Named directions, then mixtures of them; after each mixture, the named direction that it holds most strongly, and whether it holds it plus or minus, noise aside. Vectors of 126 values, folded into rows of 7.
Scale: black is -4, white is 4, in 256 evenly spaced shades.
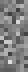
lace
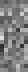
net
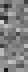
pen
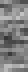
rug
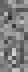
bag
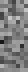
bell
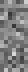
bag, plus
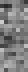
pen, plus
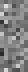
pen, minus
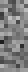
bell, plus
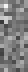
pen, minus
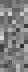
net, plus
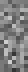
bag, minus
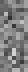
bag, plus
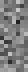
lace, minus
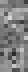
bag, minus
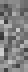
net, minus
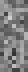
bag, minus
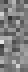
bell, minus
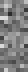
pen, minus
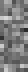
net, minus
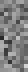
lace, minus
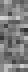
rug, plus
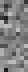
pen, plus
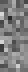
bell, minus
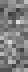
lace, plus
